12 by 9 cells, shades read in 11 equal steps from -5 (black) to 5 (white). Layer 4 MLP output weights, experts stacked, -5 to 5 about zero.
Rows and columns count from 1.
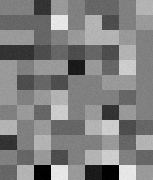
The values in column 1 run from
-3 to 2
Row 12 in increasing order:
-5 -5 -4 -1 1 1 2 4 4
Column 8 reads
0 0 1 2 3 1 -1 1 -2 -1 0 4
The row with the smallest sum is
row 4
